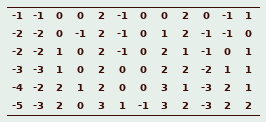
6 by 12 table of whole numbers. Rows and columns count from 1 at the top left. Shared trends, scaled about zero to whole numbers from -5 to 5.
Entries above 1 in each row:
2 2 2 3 4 6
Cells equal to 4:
0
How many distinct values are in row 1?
4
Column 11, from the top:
-1 -1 0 1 2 2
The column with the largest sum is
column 5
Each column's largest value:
-1 -1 2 1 3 1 0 3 2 0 2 2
